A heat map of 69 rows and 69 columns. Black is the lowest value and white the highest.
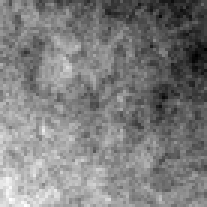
Slope: up to the bottom left. Histogram: bell-shaped. Grain: blotchy. Ninth with the highest average: bottom left. Average level on the scale: 50%. Ninth with the lowest average: top right. Stripes: none.
